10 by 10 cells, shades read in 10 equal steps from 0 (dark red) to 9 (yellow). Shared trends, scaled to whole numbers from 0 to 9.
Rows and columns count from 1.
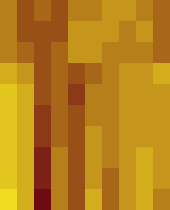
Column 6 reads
5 6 6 4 5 5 6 6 6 7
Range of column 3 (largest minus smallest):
4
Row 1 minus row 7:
-3 -4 2 -1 2 -1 1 0 -1 -2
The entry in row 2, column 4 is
3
